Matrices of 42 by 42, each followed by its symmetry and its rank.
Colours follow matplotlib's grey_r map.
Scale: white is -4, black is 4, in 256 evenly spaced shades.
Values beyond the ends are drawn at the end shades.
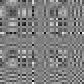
symmetric, rank two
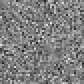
antisymmetric, full rank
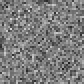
symmetric, full rank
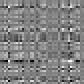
neither, rank two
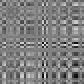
symmetric, rank two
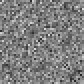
symmetric, full rank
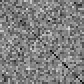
symmetric, full rank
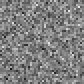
antisymmetric, full rank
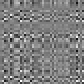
neither, rank two
